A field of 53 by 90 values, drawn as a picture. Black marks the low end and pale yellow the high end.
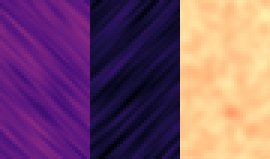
The table splits into one row of 3 panels. Panel 1,1: low, slanting down to the right, faint in contrast. Panel 1,2: very low, slanting up to the right, faint in contrast. Panel 1,3: very high, blotchy, faint in contrast.
